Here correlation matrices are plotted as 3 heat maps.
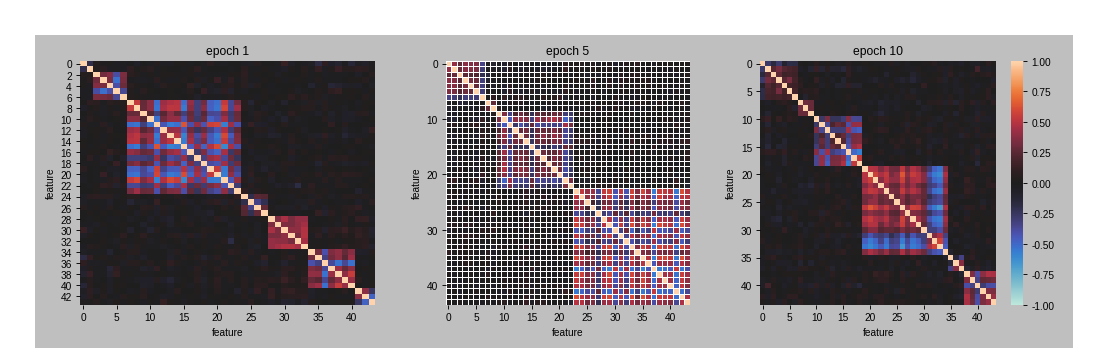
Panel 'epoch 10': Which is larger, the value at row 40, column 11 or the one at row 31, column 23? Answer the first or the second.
the first
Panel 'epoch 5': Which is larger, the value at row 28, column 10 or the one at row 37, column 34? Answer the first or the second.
the first
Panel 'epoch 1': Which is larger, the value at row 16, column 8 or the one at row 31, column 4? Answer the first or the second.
the first
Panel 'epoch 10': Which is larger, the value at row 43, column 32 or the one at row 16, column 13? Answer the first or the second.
the first
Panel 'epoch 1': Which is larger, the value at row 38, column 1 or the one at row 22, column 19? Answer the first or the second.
the second
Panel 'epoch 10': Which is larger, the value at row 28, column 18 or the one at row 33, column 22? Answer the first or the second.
the first
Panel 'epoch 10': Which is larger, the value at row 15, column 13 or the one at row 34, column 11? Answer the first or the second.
the first
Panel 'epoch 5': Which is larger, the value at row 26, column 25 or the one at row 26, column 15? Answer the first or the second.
the first
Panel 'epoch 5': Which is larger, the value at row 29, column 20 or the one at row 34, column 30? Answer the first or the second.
the first
